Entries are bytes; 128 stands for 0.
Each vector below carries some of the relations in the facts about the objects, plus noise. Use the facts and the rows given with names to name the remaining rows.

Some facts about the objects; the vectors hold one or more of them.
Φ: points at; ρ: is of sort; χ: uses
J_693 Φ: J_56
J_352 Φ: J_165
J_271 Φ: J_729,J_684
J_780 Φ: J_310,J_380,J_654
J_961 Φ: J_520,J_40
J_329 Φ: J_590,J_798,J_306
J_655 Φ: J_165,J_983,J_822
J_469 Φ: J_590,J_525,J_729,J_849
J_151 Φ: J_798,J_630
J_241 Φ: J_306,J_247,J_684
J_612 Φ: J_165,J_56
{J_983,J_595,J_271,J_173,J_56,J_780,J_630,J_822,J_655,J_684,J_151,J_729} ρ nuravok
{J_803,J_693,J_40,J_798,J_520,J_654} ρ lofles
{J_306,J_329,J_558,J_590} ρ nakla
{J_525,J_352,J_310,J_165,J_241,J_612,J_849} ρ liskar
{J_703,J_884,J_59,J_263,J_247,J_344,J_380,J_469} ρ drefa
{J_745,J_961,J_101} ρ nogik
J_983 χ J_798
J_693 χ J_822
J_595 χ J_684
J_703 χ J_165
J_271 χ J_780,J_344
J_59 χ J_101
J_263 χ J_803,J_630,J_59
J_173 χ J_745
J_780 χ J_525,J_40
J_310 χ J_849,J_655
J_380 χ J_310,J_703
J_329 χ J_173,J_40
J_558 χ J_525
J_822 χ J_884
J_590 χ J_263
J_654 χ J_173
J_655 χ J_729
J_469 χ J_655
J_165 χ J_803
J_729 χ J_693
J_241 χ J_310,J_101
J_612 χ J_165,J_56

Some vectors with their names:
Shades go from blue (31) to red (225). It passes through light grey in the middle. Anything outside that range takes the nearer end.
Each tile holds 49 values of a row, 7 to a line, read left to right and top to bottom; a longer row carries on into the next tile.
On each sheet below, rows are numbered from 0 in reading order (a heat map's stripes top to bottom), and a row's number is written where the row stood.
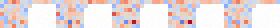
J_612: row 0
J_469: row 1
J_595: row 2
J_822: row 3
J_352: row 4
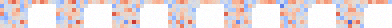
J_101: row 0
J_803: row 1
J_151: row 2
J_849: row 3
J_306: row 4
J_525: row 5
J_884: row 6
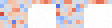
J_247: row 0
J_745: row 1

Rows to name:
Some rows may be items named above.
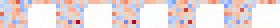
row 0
J_590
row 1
J_729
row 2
J_655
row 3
J_798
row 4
J_40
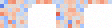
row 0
J_525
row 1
J_703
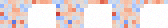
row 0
J_469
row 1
J_344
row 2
J_703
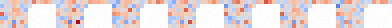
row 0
J_380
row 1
J_693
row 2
J_40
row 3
J_520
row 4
J_961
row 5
J_380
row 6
J_525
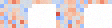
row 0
J_241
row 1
J_263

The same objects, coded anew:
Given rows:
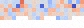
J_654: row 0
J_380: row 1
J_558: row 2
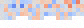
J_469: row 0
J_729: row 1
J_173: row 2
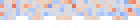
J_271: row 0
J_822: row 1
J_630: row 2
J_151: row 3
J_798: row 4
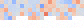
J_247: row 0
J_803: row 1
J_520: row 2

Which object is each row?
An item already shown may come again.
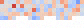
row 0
J_525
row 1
J_344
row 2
J_590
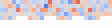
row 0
J_306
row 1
J_654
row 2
J_798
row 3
J_344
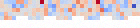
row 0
J_693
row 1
J_101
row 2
J_40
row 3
J_745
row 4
J_884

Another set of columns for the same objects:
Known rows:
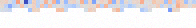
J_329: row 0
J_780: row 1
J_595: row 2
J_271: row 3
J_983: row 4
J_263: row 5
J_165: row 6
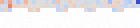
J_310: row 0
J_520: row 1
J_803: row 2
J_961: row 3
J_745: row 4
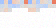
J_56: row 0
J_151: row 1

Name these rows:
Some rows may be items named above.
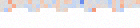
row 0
J_344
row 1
J_803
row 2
J_654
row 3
J_40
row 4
J_469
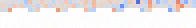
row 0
J_40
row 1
J_803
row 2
J_693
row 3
J_469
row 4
J_306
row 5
J_352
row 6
J_525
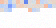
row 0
J_590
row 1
J_884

